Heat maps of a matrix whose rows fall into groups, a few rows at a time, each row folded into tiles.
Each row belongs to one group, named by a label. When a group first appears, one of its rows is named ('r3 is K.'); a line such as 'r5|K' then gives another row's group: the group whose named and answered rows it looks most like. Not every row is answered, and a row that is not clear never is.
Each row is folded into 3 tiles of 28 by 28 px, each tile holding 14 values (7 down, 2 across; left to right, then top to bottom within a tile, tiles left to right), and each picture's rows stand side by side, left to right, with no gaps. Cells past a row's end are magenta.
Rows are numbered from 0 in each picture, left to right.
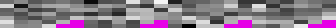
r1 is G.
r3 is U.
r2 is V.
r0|U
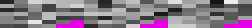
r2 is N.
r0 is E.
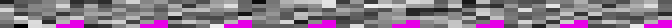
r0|V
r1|E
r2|V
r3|E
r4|G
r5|N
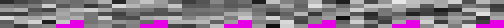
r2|U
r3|V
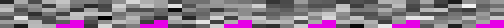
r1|E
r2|U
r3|U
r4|V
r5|U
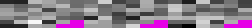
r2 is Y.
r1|V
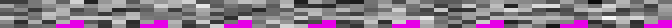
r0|G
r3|N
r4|G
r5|U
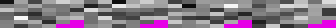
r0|V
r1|V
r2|E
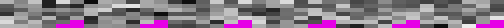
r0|N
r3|N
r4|U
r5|V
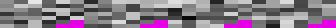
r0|N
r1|E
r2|N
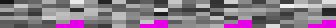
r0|G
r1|Y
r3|G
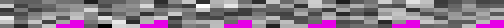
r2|V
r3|V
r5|U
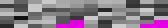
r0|E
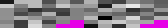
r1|U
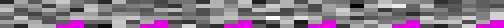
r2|G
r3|Y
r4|E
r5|U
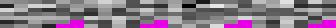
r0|Y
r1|N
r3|N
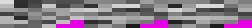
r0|U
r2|Y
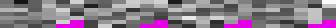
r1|E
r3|G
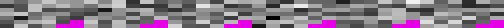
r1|N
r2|N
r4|G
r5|N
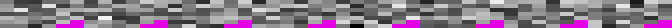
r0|U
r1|V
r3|Y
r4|V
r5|G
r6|N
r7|N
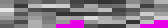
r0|Y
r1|U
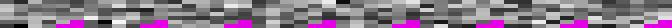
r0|Y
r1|Y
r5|G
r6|E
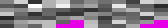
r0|V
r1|N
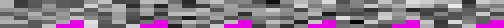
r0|U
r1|N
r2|E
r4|G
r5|N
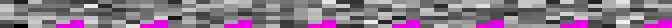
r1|U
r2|V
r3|G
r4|E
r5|E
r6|N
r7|Y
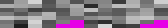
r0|Y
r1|G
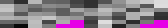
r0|Y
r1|E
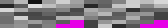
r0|V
